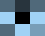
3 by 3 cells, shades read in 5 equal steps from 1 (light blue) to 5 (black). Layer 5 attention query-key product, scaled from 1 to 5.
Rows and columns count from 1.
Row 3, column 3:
2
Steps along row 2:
up down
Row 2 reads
1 5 1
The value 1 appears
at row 2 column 1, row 2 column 3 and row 3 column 2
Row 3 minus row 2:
2 -4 1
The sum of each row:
10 7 6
